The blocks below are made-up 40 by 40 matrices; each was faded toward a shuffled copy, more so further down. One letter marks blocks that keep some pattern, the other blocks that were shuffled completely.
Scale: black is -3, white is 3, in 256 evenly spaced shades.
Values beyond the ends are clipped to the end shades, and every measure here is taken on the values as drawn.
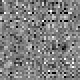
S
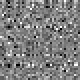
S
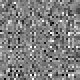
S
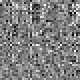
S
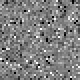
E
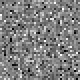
E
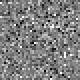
E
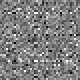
S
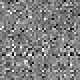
S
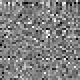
S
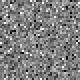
E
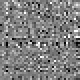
S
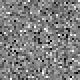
E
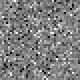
E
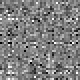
S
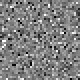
E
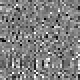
S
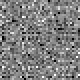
S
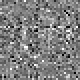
S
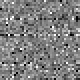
S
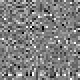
S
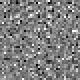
S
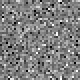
E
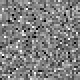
E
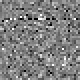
S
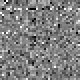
S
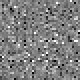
S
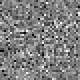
S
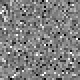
E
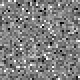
E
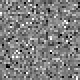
E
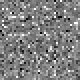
S
